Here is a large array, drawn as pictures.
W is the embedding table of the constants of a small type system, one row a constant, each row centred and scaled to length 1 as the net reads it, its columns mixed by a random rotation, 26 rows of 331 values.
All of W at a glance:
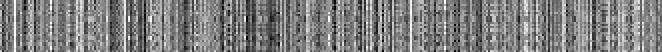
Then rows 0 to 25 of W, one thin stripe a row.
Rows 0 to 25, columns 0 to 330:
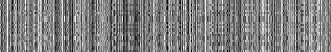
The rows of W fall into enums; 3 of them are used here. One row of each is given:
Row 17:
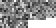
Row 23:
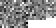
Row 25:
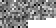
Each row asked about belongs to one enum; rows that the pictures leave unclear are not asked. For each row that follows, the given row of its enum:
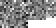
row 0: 23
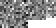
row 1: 23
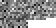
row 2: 25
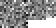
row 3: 23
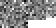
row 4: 23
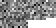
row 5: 25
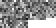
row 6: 17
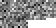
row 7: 25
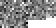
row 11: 23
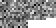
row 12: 25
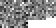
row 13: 23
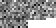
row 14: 25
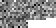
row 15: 25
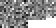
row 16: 23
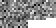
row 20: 25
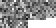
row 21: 17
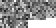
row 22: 17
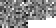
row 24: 23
